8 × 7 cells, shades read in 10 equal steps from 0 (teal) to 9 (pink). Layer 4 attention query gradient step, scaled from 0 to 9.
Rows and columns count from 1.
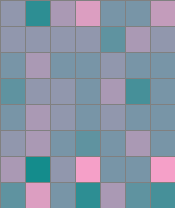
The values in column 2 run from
0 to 8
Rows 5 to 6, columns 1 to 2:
4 6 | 5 6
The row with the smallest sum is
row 8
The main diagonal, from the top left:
5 5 4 4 5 6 9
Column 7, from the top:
7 5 4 4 4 4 9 2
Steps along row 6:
up down down up up down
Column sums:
35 37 38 38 37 33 39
